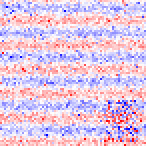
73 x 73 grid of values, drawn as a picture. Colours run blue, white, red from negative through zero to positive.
The bottom right is the roughest part. Horizontal stripes repeat 6 times down the table. No overall slope runs across the table. In the bottom right lies a patch that is rougher than the rest.
